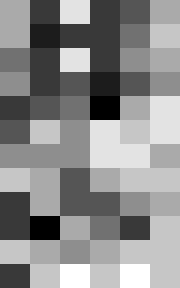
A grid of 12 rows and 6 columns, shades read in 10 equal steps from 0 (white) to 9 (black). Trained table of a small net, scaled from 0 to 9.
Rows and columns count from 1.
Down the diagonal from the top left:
3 8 1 8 3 1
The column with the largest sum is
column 2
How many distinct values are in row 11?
3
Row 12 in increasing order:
0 0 2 2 2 7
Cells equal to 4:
9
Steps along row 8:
up up down down same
